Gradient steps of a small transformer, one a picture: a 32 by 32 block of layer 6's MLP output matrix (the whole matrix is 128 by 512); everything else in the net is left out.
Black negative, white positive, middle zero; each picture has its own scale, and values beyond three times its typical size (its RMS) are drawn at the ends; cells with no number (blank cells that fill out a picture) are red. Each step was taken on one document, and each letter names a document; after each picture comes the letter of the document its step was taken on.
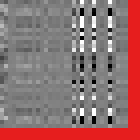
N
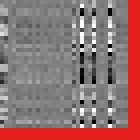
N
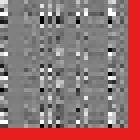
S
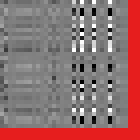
N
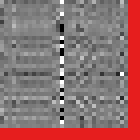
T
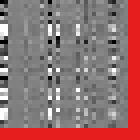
S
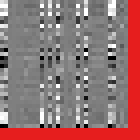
S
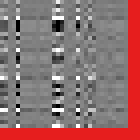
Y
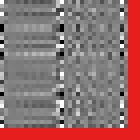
T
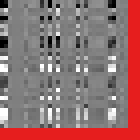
S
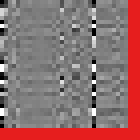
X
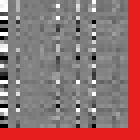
X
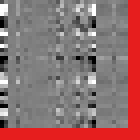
X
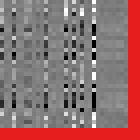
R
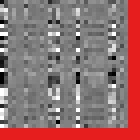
S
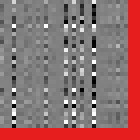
R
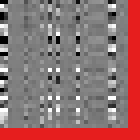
S
